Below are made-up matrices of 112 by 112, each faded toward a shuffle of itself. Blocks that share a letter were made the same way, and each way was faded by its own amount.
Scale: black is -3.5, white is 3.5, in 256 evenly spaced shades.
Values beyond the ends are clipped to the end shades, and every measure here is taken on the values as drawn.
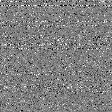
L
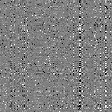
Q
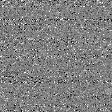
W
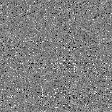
W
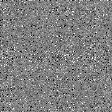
W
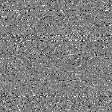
L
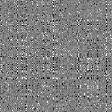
Q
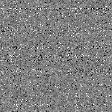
W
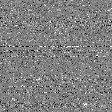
L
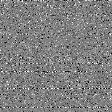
L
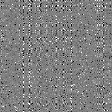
Q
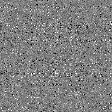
W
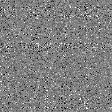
W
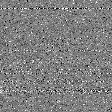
L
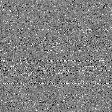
L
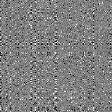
Q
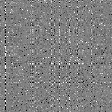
Q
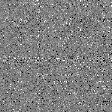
W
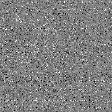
W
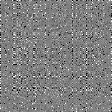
Q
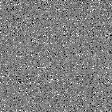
W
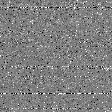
L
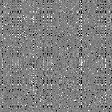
Q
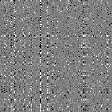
Q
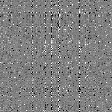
Q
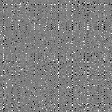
Q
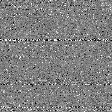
L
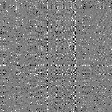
Q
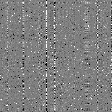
Q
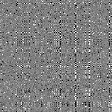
Q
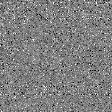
W
